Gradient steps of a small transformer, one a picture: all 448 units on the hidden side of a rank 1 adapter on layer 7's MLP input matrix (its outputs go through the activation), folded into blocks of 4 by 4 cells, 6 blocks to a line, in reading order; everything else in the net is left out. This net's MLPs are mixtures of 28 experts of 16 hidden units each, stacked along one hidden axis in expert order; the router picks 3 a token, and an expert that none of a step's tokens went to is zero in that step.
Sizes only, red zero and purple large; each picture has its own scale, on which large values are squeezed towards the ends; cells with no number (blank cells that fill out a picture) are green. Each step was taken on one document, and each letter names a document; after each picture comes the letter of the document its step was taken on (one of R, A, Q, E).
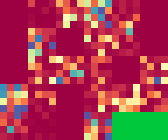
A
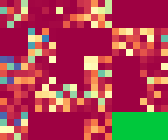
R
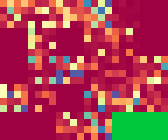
A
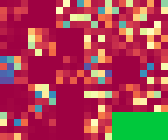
R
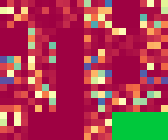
R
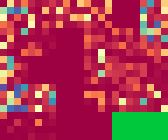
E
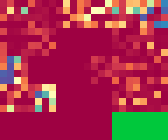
E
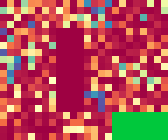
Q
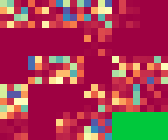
A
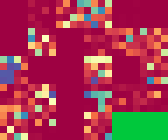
R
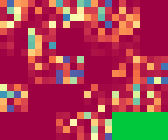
A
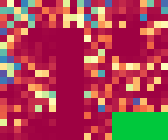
Q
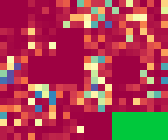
R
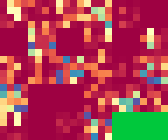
A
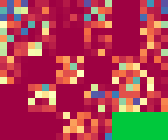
Q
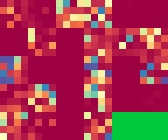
R
